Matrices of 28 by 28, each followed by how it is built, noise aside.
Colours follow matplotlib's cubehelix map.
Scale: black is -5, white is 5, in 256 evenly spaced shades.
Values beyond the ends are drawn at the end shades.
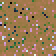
sparse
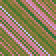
Toeplitz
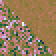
lower triangular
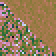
lower triangular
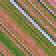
Toeplitz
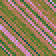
Toeplitz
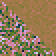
lower triangular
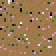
sparse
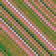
Toeplitz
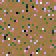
sparse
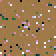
sparse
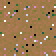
sparse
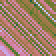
Toeplitz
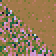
lower triangular
